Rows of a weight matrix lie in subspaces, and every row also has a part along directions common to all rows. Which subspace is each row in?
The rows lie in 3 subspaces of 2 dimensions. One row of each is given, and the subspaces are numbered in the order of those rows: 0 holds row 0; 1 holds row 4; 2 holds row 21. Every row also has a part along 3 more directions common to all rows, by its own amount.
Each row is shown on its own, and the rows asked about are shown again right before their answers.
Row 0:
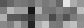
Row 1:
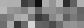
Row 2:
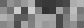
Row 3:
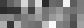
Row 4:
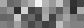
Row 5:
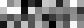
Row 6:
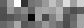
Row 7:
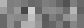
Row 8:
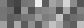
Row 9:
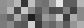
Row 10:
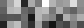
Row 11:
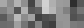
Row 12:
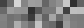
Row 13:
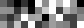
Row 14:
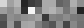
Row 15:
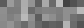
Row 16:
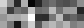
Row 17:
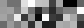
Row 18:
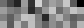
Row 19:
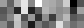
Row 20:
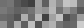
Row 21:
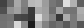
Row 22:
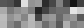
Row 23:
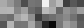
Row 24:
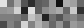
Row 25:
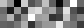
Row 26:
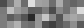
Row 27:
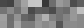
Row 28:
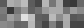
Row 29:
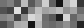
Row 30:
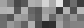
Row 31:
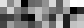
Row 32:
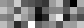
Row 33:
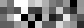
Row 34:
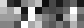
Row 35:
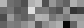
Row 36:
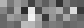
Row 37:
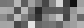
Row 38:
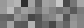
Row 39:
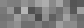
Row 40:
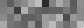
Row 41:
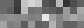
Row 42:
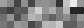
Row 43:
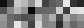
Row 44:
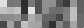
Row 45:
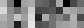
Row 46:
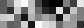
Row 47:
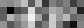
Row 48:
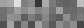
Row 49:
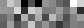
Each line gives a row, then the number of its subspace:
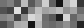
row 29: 2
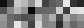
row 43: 2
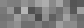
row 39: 1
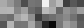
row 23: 1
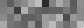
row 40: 2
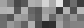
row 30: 1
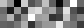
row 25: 2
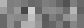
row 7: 0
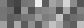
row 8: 1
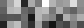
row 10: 2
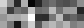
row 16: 2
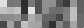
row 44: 0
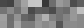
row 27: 2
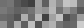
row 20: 1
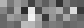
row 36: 0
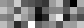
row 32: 2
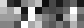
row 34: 0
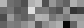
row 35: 0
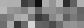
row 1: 2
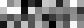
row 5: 0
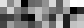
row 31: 0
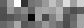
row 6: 2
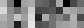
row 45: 2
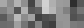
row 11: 1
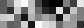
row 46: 1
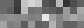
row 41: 0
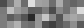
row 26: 2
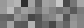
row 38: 2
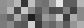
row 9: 2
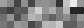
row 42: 2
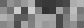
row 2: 1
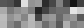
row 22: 2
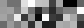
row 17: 1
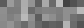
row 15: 0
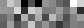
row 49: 1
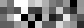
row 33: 1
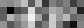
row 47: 0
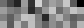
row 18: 1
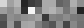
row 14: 0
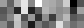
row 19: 1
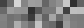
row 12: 2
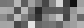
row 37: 2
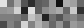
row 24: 0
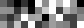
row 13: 1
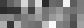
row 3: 0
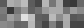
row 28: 0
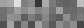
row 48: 1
